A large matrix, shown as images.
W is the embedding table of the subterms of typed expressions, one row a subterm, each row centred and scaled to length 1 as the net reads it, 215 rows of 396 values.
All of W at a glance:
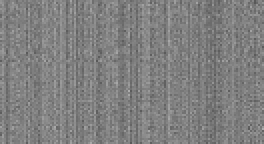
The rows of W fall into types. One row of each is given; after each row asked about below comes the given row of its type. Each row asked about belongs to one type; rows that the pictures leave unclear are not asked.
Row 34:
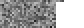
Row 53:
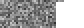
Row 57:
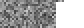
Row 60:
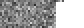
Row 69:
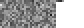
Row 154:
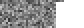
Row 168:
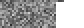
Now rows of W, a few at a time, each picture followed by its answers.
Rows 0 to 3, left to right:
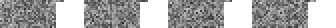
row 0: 34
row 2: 34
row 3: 57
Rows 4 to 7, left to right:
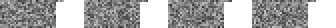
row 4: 53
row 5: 57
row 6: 34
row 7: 168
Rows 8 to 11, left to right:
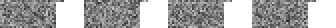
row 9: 60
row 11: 57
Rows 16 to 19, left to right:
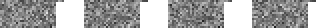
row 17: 34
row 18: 34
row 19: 168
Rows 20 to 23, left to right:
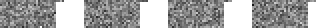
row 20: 57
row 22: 69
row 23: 154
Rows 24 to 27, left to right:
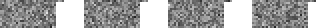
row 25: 60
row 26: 69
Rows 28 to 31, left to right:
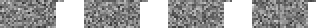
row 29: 53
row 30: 57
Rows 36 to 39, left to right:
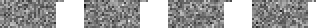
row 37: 168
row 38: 34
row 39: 168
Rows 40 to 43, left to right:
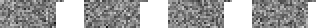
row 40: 53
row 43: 154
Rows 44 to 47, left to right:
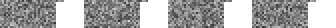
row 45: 57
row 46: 57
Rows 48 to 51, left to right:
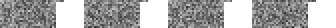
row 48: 34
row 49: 57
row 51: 168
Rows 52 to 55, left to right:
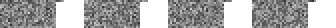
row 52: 154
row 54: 154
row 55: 69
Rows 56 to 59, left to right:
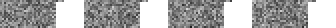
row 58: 60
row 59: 34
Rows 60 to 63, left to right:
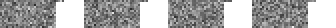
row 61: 168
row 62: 57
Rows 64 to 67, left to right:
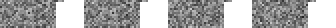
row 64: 57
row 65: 57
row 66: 69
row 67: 60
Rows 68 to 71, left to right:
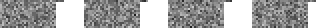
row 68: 57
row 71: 57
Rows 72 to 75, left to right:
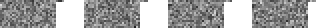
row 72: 69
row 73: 34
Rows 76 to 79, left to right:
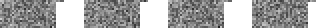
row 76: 34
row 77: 53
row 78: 34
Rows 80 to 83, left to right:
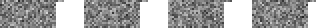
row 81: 57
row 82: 57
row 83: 60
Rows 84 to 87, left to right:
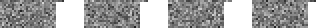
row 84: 168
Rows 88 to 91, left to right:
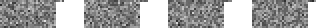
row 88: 57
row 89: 69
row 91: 69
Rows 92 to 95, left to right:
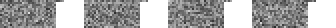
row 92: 154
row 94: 53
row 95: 60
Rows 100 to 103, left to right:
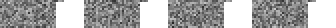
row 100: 57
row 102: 53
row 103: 69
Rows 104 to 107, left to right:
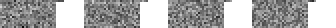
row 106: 53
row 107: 69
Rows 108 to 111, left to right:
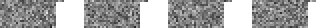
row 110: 57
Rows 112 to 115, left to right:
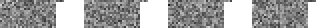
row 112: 69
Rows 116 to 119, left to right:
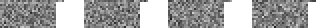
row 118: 69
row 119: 168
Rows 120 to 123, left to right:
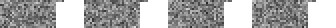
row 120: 34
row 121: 154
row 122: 53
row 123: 34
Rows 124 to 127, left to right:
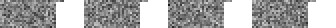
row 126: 154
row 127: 53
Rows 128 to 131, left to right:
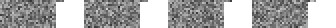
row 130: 34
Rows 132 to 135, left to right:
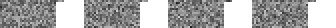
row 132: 60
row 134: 69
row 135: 168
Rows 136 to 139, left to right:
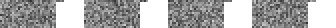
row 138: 168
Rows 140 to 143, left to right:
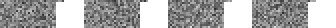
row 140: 34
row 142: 154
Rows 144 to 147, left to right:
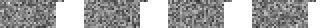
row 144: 60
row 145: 53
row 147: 34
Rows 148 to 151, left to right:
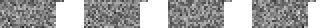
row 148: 60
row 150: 60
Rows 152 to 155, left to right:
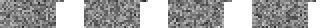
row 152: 53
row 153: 69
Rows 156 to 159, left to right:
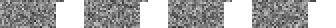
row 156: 168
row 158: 57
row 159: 34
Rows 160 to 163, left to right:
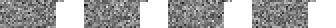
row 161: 34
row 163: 53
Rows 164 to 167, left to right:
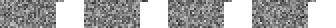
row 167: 60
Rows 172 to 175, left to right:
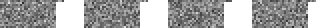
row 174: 168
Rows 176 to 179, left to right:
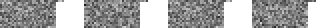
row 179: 60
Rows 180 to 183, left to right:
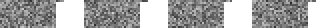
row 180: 69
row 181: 168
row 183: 53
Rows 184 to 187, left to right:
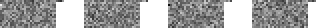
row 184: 69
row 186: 34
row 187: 69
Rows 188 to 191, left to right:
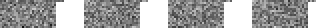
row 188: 60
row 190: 57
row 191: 53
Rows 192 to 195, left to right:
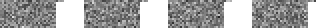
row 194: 53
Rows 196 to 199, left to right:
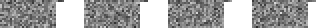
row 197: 168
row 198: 154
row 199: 154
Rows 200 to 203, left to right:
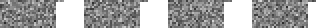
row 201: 69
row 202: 168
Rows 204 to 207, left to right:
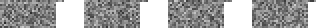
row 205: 57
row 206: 69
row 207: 69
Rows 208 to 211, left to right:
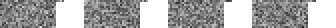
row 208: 60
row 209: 53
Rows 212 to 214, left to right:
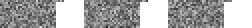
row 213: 60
